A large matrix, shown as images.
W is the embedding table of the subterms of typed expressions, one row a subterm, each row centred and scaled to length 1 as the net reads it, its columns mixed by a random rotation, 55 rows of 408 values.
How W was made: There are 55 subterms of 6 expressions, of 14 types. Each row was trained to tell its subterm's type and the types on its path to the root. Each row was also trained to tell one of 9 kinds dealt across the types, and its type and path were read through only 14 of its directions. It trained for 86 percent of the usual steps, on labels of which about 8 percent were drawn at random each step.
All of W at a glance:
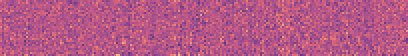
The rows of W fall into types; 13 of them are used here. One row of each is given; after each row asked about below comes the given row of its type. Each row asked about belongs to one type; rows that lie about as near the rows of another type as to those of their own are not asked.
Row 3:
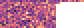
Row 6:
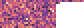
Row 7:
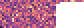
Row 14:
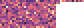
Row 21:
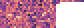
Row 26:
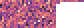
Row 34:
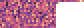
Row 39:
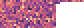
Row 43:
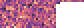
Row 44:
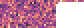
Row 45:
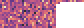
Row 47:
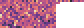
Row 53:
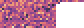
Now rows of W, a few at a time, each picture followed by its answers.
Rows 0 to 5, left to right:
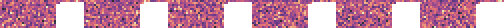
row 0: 44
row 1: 14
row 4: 14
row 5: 43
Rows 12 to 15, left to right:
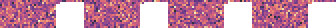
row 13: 45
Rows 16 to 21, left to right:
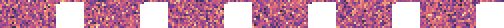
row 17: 3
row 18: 21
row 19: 26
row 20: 26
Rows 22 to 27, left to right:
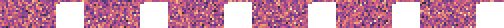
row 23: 7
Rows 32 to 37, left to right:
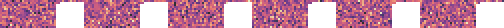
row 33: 39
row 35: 7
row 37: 44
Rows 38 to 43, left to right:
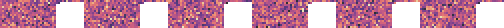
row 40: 26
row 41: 39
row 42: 43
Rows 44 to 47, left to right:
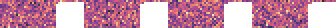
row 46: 26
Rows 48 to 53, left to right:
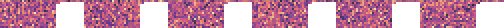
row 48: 14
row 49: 44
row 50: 39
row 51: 21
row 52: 7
